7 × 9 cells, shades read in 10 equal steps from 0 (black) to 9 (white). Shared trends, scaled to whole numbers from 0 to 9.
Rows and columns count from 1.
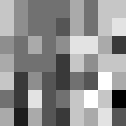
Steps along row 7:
down up down down up down up down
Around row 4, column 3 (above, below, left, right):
6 5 4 4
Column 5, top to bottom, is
4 3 5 2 2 4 2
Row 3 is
5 4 6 4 5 8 8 6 2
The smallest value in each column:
4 1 4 3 2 4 3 6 0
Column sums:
42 23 37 25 22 45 39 51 33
